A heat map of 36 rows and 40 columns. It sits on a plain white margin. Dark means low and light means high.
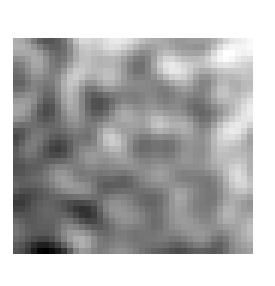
Slope: up to the top right. Grain: blotchy. Ninth with the lowest average: bottom left. Ninth with the highest average: top right. Lone odd cells: none.
